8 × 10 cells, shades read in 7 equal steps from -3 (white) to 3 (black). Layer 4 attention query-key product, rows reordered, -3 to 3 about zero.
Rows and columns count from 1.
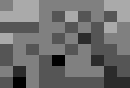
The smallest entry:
-1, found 11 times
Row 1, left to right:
0 -1 -1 0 0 0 0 0 -1 -1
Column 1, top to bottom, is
0 -1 1 -1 1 1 0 1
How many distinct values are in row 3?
3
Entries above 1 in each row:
0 0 0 1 0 2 2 3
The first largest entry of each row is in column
1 5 1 7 1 5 2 2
